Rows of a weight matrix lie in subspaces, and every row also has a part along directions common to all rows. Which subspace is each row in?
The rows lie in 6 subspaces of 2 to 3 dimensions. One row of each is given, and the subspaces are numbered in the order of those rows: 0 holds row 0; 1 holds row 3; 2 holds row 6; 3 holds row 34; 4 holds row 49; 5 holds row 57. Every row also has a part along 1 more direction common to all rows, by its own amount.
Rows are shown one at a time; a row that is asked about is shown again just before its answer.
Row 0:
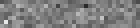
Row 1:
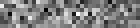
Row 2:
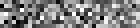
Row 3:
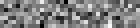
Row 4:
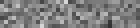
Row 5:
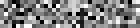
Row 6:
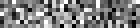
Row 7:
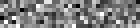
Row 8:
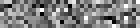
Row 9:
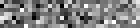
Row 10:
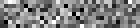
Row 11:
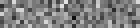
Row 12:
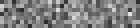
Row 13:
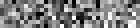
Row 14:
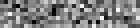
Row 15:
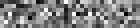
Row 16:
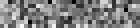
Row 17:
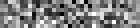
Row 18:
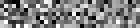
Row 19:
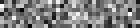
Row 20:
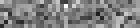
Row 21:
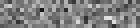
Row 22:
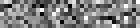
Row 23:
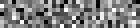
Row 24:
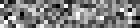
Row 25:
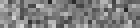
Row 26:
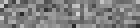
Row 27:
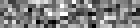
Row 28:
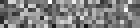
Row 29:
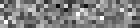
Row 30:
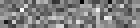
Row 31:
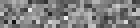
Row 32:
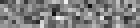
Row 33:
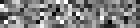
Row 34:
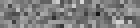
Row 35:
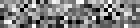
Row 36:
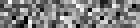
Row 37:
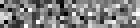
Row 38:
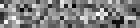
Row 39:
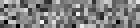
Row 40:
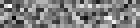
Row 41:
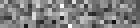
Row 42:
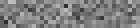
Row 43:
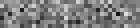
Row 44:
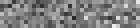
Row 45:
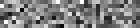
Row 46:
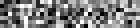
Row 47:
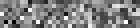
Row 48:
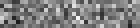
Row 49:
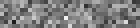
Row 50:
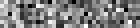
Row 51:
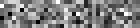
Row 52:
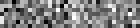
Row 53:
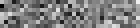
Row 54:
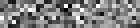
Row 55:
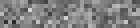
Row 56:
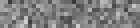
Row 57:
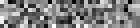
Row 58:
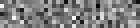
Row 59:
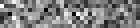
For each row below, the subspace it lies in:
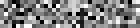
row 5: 0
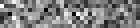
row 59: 3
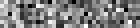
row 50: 5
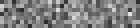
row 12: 2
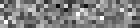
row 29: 0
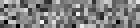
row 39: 0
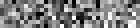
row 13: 2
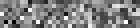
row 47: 4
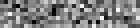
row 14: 1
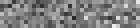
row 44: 1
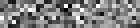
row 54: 0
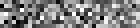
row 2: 5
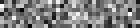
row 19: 2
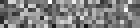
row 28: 5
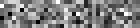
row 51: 3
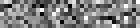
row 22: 1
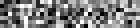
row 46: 5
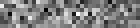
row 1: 3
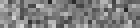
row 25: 5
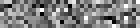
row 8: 1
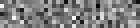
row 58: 2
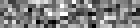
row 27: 4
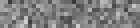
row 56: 5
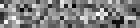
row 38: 3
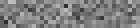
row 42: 0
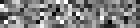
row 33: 1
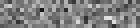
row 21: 1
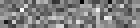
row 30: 3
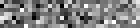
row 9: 4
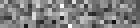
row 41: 4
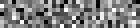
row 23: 2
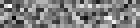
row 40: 1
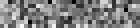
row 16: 5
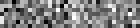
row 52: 2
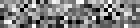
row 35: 3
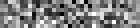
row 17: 4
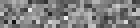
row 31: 4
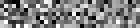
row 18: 0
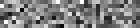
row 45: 3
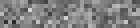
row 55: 4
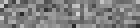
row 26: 0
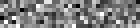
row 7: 0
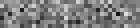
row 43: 3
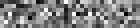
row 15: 3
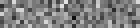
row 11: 2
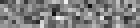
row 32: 1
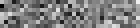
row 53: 1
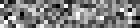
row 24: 0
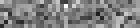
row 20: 3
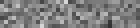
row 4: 1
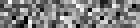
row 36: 5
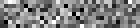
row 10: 0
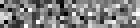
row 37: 4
